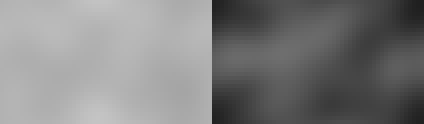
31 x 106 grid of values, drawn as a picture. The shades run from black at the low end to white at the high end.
The table splits into one row of 2 panels. Panel 1,1: high, smooth, faint in contrast. Panel 1,2: low, smooth.
